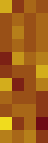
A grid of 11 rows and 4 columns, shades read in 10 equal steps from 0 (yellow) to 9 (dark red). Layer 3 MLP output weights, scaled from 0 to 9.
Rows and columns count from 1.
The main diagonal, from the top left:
2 5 6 5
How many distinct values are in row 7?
4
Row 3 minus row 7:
4 -4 0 1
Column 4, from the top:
6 5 5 5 4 2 4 7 7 9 7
